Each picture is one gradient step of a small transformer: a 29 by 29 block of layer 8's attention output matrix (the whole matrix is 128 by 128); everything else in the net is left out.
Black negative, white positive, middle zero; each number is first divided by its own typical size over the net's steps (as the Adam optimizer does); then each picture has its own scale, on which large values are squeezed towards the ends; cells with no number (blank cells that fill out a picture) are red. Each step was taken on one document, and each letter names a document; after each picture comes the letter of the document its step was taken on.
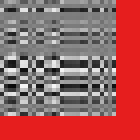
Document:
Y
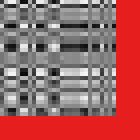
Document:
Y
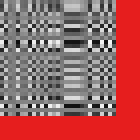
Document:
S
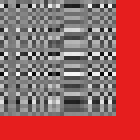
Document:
S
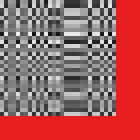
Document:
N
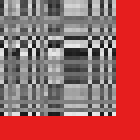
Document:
N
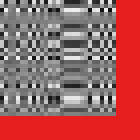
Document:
N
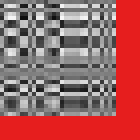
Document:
Y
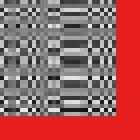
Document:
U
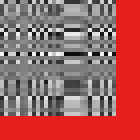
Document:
N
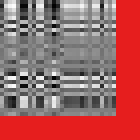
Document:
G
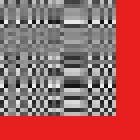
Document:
U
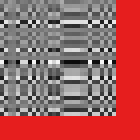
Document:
U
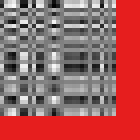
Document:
G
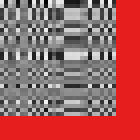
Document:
N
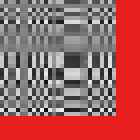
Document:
U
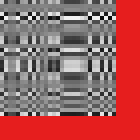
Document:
S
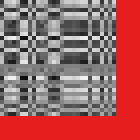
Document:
S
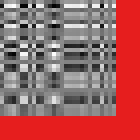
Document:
G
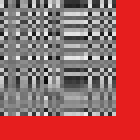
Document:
N
